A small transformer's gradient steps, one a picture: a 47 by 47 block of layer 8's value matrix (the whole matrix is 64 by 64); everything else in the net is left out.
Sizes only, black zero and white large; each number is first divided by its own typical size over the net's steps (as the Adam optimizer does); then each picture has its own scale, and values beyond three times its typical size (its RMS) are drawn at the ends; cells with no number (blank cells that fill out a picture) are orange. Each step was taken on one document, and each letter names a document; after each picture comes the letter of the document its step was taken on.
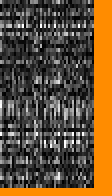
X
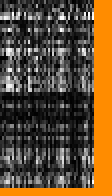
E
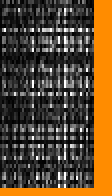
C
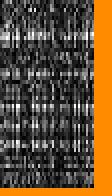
E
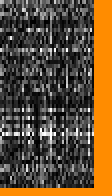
X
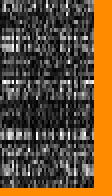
E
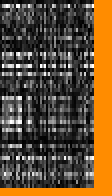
E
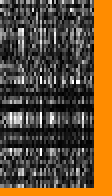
X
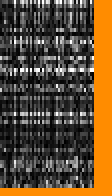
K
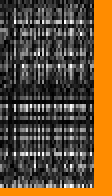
K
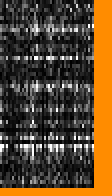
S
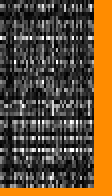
K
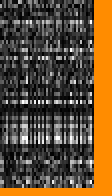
K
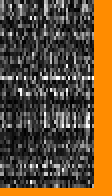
X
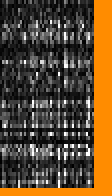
C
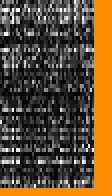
E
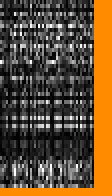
K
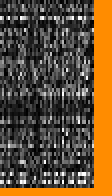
X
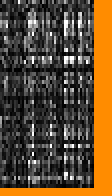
C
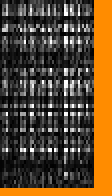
C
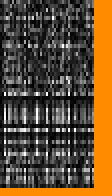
E
